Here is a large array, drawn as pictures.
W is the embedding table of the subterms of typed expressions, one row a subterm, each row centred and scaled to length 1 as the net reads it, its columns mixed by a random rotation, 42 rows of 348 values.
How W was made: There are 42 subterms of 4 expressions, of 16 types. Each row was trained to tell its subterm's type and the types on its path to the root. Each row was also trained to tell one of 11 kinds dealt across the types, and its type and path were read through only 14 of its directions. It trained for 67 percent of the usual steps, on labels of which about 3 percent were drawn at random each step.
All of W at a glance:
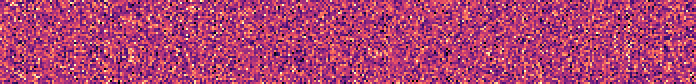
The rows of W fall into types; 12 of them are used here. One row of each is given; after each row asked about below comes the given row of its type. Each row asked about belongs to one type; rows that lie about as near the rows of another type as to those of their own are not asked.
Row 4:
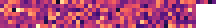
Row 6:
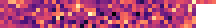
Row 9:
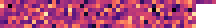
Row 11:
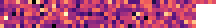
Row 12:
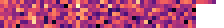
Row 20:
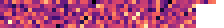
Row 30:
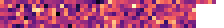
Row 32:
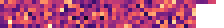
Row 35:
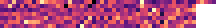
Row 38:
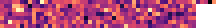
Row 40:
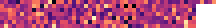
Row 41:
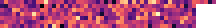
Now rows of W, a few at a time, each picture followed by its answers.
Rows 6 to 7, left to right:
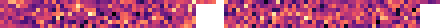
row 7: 12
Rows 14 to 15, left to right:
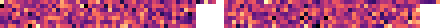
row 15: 30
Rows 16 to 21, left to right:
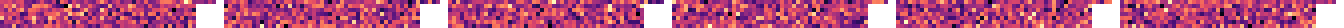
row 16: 12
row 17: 4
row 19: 11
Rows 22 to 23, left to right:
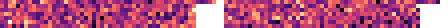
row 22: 30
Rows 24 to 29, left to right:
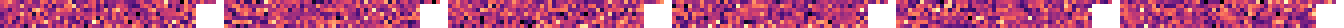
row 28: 30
